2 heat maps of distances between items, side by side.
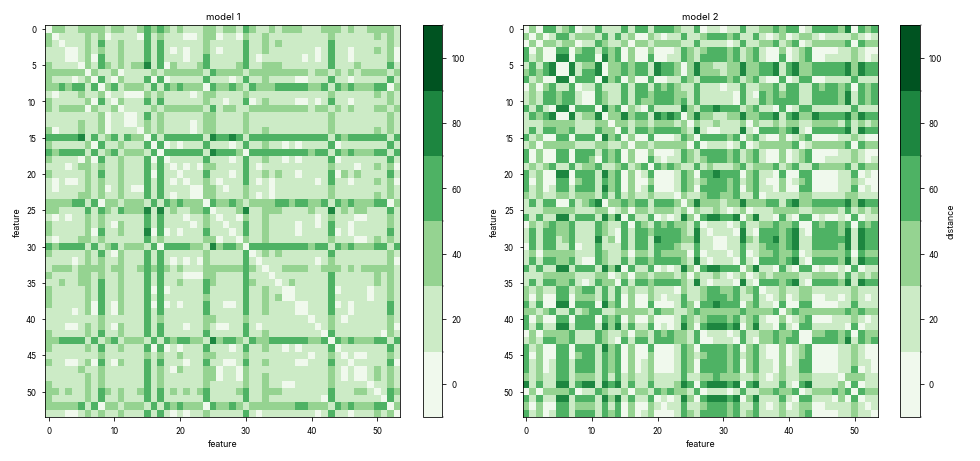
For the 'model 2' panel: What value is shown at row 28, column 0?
20
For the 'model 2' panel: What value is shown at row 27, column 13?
20
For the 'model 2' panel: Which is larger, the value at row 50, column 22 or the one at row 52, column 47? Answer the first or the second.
the first
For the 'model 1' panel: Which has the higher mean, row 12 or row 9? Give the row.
12
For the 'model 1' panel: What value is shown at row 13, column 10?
20
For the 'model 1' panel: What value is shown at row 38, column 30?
60
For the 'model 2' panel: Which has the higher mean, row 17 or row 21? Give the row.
17
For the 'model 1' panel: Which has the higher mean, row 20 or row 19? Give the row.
20
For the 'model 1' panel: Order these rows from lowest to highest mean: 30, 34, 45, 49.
45, 49, 34, 30
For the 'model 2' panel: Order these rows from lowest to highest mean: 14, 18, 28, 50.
18, 50, 28, 14
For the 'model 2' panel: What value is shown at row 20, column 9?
60
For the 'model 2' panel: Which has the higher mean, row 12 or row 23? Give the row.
12
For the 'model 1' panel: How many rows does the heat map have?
54
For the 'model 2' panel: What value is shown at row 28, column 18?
60
